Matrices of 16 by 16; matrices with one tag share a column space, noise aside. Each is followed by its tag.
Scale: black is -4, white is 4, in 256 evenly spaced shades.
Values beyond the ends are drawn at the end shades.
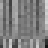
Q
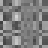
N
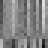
Q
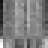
Q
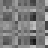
N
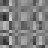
N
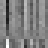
Q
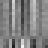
Q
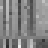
Q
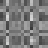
N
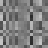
N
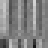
Q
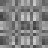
N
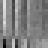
Q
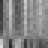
Q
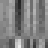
Q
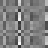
N
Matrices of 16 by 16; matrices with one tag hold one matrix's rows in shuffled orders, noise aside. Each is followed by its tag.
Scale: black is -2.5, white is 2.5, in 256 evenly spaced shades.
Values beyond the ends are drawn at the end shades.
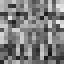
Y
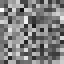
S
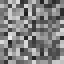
S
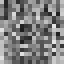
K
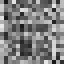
K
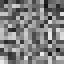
Y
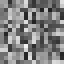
S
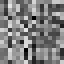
S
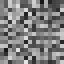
S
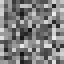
K
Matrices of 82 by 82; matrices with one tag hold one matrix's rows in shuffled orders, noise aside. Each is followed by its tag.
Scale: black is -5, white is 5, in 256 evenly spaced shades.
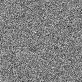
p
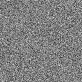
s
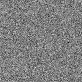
p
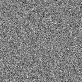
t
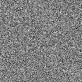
t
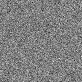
s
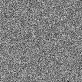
p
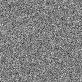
p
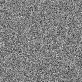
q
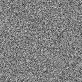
t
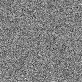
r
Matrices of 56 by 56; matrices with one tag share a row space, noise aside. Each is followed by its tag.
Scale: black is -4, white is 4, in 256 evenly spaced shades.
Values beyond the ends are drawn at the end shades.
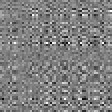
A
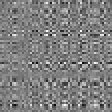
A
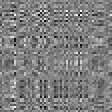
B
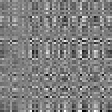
A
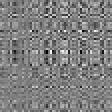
A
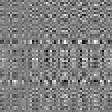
A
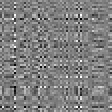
B
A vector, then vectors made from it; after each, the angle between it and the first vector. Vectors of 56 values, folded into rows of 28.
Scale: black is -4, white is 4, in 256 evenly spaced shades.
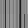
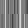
nearly opposite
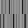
orthogonal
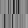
orthogonal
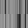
partly aligned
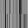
nearly parallel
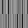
orthogonal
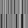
partly opposed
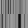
partly aligned
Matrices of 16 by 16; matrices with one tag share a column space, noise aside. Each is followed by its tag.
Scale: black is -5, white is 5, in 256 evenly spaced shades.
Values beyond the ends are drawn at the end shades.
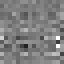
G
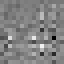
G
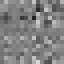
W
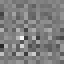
G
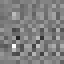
G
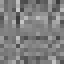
W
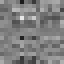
W
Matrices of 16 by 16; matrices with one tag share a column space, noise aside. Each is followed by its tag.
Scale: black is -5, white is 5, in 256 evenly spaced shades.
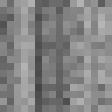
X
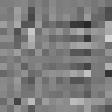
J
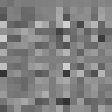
J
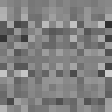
J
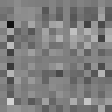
J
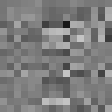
J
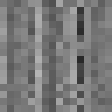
X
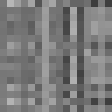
X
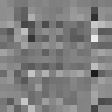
J
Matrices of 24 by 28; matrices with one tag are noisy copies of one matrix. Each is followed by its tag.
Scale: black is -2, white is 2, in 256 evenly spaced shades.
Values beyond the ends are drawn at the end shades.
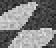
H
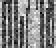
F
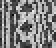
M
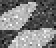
H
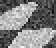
H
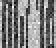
F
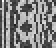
M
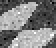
H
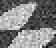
H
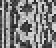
M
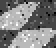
H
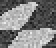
H
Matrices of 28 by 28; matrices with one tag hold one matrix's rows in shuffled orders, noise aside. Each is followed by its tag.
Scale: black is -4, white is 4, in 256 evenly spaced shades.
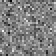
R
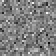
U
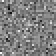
R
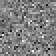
U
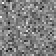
R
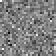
R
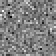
R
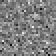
U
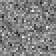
U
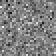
R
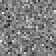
R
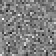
R
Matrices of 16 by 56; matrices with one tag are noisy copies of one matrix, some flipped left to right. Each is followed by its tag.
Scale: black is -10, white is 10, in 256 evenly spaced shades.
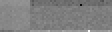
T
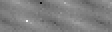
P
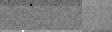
T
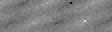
P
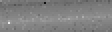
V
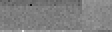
T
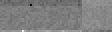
T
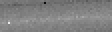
V
